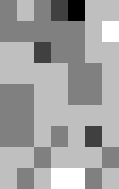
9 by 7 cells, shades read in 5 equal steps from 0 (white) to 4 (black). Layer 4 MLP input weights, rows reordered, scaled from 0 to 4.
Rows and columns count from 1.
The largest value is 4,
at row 1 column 5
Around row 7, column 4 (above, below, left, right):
1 1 1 1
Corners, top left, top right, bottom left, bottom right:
2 1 1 1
